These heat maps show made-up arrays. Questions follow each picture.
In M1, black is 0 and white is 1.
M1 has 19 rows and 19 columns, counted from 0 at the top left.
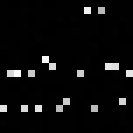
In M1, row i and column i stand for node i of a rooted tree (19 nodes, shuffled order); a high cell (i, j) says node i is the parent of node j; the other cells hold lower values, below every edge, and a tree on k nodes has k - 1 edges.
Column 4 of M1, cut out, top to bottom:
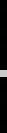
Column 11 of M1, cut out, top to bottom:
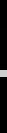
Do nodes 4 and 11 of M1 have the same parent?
yes
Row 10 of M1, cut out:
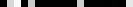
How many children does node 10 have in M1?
5
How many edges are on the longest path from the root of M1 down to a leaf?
6
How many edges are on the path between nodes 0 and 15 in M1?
1
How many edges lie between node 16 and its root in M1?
4
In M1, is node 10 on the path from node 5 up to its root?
yes
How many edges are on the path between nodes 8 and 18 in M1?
6
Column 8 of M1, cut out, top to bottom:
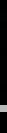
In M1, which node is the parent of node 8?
15
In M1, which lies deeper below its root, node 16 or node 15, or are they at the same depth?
the same depth
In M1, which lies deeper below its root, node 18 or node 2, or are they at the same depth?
the same depth
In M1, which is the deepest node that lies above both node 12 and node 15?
1
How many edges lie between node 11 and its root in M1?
1
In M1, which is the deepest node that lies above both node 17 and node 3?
14
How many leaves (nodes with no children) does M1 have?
13
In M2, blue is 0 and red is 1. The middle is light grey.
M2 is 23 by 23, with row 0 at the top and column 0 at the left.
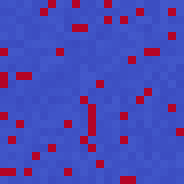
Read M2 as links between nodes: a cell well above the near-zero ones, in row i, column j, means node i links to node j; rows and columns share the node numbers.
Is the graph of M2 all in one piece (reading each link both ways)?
yes
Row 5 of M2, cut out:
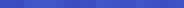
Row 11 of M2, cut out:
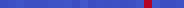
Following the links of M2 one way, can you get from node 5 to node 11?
no
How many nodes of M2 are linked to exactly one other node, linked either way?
2
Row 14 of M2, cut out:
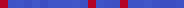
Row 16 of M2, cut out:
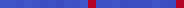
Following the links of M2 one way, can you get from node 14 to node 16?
yes
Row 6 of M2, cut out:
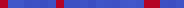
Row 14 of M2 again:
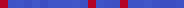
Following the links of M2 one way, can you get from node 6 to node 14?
no
